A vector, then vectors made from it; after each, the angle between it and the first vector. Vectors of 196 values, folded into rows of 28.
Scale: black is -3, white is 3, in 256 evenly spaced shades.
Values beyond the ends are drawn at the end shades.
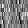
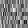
partly opposed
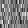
nearly parallel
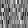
nearly opposite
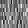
partly aligned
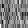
nearly opposite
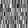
orthogonal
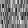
nearly opposite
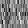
nearly opposite
